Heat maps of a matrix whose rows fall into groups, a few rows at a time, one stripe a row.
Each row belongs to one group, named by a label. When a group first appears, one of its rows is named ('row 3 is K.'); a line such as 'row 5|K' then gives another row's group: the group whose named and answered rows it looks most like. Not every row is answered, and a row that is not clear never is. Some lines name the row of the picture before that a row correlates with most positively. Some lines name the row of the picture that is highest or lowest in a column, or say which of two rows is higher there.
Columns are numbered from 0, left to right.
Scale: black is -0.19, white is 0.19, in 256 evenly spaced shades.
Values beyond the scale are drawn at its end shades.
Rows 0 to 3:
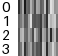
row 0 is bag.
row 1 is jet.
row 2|jet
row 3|jet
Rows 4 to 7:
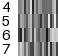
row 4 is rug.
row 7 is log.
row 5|jet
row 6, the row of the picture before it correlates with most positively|3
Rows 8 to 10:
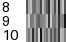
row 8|jet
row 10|rug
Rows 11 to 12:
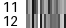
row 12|rug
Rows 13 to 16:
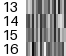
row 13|log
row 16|bag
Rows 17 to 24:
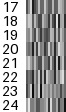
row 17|bag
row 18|log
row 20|rug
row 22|rug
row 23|rug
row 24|log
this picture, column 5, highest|19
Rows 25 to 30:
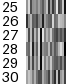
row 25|log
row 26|bag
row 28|rug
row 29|rug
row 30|log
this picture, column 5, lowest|26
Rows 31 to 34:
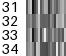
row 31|bag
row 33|bag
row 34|jet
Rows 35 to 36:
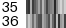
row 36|log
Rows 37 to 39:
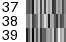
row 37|rug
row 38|bag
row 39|rug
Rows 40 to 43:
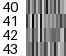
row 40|jet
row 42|rug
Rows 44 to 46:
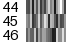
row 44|rug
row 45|bag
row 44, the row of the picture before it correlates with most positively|43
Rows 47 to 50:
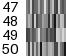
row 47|bag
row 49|jet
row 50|rug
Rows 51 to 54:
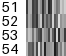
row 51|bag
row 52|bag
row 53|log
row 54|rug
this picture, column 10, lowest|52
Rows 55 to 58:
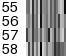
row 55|rug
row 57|jet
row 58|rug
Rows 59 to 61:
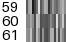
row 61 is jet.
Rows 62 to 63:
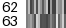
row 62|log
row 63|jet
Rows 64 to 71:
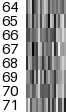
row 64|bag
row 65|jet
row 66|jet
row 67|bag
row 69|rug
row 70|jet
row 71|log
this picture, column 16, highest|67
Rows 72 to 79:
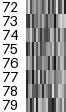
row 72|log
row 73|jet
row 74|jet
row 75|rug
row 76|log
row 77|rug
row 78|bag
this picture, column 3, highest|72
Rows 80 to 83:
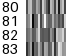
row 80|jet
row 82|jet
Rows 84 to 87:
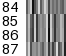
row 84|bag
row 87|log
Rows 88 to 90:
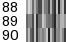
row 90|log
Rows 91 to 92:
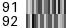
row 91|log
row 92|bag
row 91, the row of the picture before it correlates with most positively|88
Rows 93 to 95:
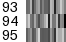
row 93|jet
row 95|jet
